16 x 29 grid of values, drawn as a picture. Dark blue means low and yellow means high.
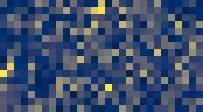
The top middle is the ninth with the highest average. Most values sit low, with a long tail of high ones. The grain is fine, like static. There is no seam.
